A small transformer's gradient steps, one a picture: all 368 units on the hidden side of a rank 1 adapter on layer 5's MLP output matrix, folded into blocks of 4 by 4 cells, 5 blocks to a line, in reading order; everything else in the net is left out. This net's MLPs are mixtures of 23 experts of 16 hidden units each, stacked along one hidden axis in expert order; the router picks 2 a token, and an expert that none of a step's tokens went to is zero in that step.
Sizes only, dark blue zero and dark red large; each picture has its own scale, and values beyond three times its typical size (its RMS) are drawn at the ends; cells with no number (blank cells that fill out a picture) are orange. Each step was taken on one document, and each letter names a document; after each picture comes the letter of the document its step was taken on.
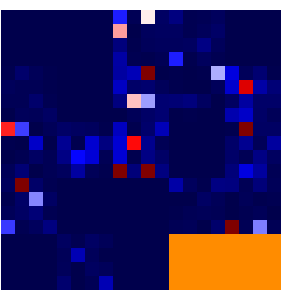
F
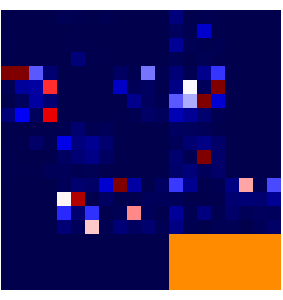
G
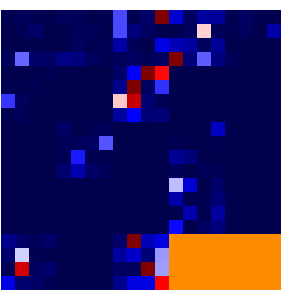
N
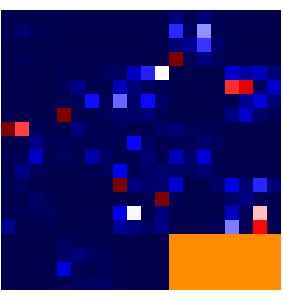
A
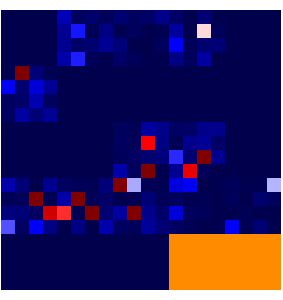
G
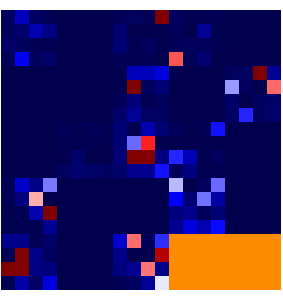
N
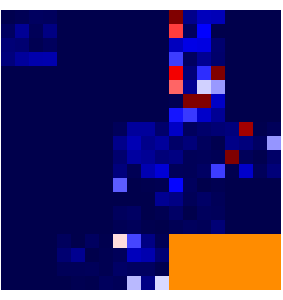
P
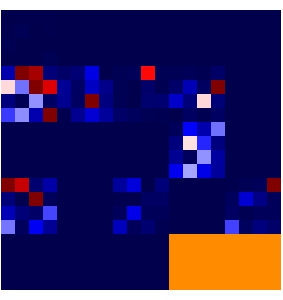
G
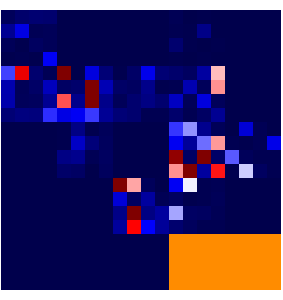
G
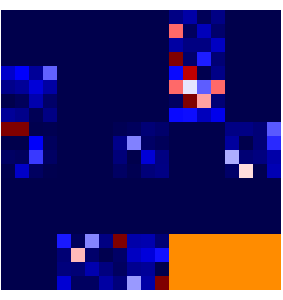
P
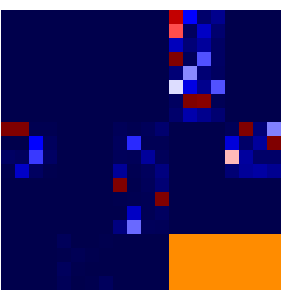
P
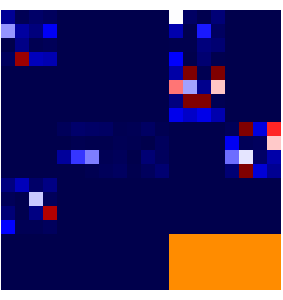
P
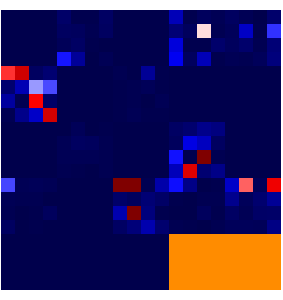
G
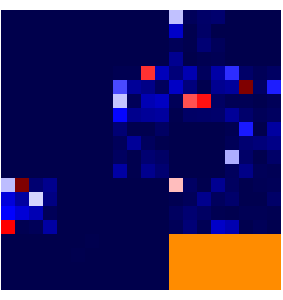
P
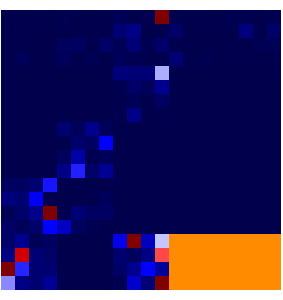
N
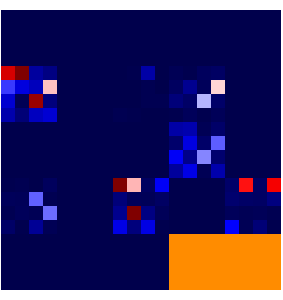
G
